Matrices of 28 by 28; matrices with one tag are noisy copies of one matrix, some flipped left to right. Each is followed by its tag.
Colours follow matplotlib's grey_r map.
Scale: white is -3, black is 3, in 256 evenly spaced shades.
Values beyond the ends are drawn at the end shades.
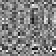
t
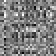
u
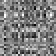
u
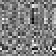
t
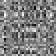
u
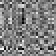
t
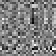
t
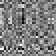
t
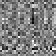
t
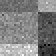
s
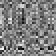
t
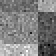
s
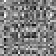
u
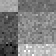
s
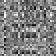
u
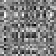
u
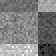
s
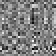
t
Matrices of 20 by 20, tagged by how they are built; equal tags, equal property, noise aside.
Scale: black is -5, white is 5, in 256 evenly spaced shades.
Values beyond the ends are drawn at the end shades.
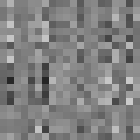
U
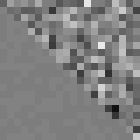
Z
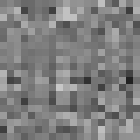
U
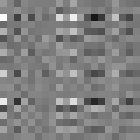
U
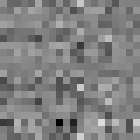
U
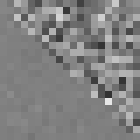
Z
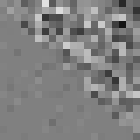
Z
